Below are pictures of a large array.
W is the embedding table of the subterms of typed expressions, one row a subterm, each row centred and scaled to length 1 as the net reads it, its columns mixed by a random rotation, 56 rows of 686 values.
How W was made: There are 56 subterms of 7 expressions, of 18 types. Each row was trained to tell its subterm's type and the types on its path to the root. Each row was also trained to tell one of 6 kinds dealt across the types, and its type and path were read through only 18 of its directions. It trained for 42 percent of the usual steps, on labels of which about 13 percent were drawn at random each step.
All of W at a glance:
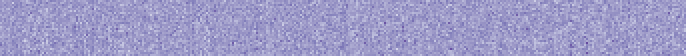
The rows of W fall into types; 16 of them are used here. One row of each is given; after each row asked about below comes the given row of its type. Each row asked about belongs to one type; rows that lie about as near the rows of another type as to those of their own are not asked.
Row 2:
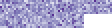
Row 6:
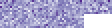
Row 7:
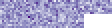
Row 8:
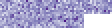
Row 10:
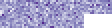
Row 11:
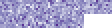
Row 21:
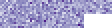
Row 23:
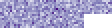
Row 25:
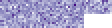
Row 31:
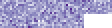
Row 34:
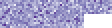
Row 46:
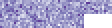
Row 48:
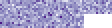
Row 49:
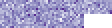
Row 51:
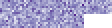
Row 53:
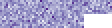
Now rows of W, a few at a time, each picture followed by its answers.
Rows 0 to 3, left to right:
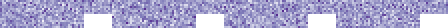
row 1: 21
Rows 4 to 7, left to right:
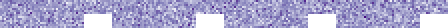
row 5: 25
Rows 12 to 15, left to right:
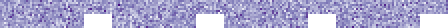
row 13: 46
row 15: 48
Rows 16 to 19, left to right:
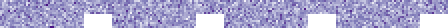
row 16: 10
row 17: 2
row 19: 2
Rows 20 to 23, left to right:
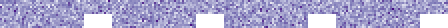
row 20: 2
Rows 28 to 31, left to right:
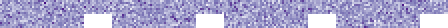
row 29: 8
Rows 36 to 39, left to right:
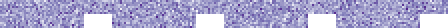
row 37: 48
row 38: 49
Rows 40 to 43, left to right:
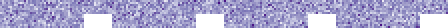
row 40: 8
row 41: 25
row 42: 25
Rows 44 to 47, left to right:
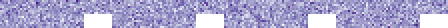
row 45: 21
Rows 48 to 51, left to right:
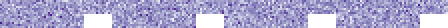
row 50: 8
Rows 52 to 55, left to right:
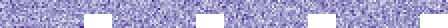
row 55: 46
